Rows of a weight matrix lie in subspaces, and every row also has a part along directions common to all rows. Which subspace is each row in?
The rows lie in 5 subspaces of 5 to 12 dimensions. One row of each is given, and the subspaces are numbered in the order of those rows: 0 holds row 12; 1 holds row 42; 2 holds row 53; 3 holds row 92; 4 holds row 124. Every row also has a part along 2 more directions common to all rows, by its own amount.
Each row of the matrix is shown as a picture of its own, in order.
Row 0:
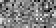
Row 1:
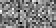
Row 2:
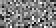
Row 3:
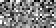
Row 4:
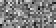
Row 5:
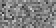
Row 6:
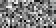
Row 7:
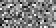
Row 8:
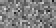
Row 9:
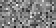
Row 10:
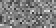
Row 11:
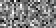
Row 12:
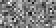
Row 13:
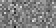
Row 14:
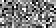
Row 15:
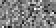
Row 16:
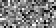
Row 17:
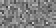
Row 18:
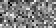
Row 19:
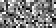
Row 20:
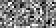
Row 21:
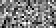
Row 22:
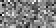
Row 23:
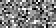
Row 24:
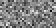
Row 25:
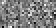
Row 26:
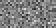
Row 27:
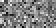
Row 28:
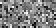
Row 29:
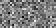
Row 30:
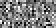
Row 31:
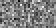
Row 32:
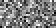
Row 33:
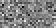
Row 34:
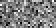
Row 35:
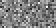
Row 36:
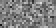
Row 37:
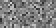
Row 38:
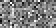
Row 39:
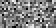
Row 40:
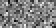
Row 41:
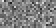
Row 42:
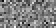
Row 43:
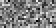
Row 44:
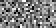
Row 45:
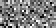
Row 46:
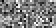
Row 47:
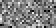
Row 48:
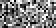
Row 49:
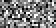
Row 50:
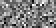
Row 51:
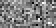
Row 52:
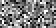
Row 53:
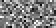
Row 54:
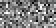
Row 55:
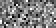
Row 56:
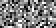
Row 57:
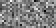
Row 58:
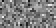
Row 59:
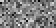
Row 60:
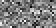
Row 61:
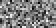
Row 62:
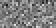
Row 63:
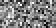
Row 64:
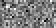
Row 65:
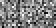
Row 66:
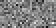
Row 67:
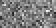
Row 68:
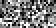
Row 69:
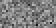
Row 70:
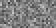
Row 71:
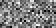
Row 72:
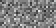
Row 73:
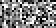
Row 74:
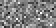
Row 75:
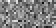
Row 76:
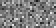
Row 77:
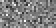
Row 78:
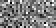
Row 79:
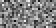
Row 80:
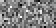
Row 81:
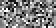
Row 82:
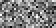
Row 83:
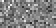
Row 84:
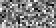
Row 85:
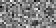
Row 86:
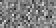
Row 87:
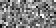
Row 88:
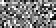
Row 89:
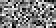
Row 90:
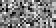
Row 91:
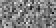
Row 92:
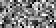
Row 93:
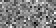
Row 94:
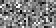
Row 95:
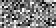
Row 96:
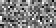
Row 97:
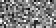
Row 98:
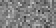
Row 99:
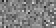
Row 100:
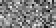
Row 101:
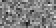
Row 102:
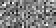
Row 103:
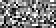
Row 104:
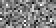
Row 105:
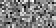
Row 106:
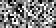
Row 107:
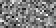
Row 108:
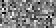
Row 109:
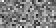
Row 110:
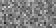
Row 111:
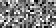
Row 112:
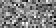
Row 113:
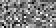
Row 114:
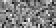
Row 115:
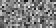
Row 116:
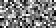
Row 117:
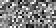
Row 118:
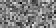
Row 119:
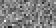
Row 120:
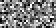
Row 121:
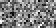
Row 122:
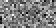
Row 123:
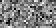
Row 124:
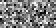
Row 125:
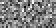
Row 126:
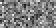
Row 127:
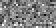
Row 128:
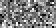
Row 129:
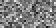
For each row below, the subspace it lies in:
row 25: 4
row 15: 4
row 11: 0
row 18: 0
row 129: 1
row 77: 0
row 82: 0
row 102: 2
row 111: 0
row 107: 1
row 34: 2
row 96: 2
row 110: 0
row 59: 4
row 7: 0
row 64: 0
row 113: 1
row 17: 0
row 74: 1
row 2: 4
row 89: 1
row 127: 3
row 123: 4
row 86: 4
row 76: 4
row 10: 2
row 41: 1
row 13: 0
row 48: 4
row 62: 3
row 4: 0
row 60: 2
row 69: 3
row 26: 1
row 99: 1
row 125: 4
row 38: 1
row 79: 0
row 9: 1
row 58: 3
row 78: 2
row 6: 0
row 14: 1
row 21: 3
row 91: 3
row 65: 4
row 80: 0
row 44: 0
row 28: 4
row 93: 4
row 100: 2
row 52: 0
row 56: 4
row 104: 4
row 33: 0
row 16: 2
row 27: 0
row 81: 0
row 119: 4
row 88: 4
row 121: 4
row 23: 1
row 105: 4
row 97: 3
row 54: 4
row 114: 3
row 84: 3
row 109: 3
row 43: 1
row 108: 0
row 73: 4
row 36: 0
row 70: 0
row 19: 0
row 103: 3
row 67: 2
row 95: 1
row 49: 3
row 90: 0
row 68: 4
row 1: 4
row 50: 3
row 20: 1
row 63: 2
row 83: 0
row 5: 0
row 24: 2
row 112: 3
